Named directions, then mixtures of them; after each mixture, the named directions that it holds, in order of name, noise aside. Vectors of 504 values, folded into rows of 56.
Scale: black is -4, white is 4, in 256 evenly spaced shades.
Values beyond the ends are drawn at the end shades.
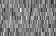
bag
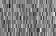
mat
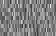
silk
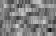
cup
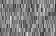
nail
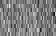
mat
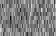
bag, nail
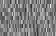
silk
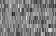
bag, cup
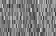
mat, nail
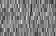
bag, silk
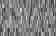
bag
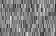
nail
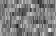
cup, nail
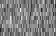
bag, nail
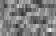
cup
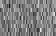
mat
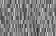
mat, silk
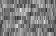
bag, cup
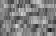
cup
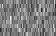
bag, nail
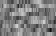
cup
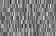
silk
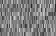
nail, silk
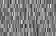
silk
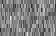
nail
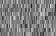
nail, silk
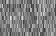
mat, nail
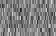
bag, mat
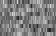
cup, silk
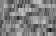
cup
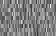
silk
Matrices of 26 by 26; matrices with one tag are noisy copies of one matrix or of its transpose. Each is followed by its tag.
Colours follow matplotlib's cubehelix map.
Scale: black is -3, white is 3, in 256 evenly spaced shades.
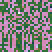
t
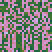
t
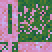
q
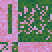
q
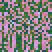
t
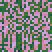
t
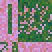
q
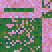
q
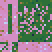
q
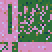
q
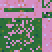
q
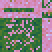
q
